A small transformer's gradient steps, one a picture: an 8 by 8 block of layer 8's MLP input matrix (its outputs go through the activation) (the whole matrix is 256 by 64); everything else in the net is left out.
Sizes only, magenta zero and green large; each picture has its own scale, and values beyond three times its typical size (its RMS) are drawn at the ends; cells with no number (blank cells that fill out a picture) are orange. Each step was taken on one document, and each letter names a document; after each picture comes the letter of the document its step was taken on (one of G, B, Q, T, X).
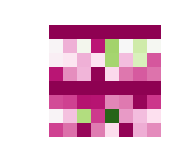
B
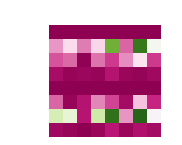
B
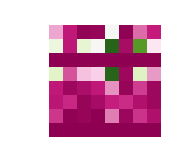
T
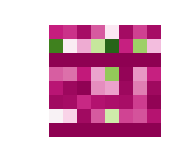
T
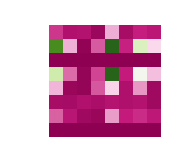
T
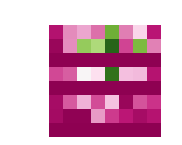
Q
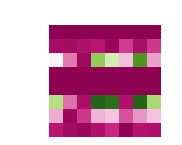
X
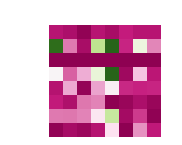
T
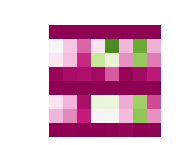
B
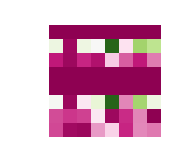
X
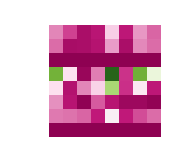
T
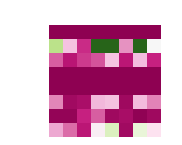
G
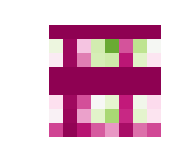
X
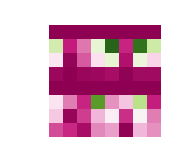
G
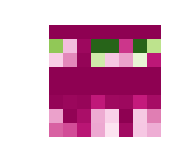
G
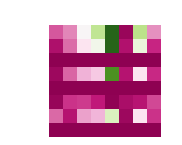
Q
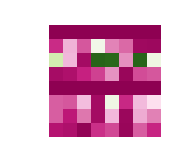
G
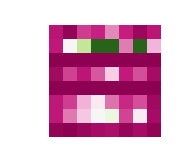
Q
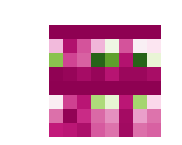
X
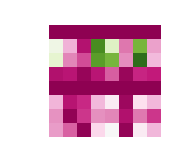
X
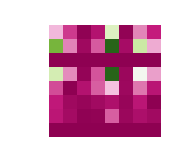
T
